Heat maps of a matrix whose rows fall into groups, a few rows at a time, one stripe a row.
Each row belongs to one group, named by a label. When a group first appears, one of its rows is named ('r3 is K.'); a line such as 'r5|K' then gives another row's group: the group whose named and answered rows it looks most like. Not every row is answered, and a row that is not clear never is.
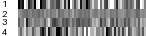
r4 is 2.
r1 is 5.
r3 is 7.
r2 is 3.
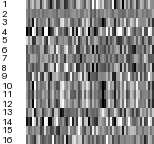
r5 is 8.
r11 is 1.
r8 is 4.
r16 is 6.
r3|1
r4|5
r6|4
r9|5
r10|1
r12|1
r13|7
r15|2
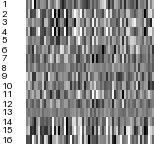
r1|7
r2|6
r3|2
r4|6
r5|2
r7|4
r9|8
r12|4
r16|5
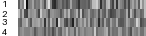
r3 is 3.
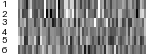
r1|6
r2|6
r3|7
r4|8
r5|8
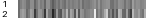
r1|7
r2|7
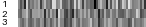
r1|1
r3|3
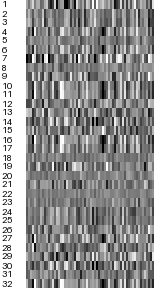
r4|1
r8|7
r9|5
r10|1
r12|5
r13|8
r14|4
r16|1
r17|1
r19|6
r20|3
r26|5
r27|1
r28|7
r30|4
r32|1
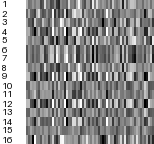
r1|2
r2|6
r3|1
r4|6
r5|2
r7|4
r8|2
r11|3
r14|6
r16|1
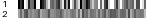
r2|8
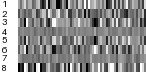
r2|4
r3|1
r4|7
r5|1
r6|7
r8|5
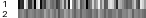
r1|5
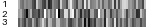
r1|2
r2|6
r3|4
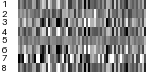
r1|4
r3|2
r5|8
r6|2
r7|5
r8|4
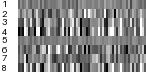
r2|2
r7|7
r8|5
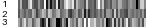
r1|6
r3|2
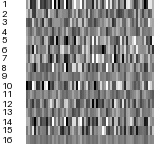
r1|6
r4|3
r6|1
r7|2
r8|6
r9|3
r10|5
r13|3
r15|7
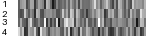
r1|7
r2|5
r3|6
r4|8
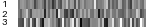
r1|7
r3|5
